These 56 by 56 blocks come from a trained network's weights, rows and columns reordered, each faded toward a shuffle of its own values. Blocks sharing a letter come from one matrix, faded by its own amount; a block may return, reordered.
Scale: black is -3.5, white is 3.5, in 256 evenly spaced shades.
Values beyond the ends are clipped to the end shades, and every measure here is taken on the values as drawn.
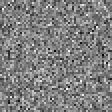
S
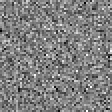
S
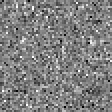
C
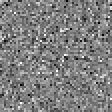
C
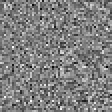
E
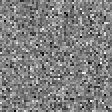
C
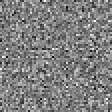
E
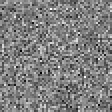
E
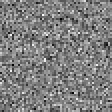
S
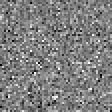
C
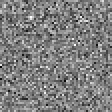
C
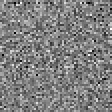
E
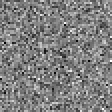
S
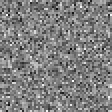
C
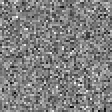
S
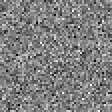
C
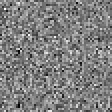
E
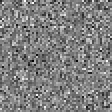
E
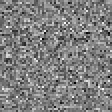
E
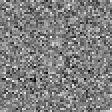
E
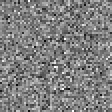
C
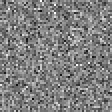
S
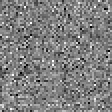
C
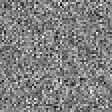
E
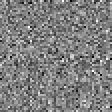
E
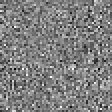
E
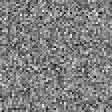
S
